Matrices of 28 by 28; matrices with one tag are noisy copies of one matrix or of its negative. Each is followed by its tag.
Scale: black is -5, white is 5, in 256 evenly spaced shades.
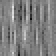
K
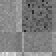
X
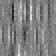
K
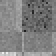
X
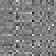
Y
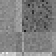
X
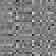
Y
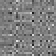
Y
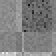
X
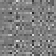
Y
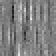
K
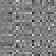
Y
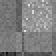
X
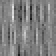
K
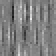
K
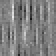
K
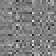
Y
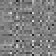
Y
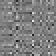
Y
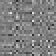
Y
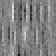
K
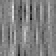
K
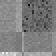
X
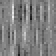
K
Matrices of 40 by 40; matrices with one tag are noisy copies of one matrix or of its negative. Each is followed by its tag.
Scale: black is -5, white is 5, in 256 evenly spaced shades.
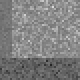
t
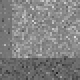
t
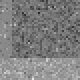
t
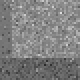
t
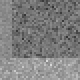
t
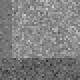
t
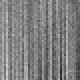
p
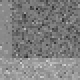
t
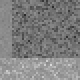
t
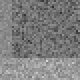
t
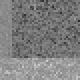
t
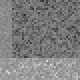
t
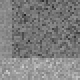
t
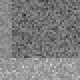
t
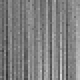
p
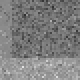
t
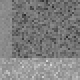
t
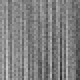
p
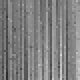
p
